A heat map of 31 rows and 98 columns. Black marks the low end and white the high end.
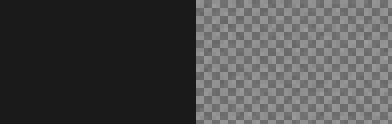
It is made of 1 by 2 panels. Panel 1,1: very low, flat. Panel 1,2: middling, checkered.
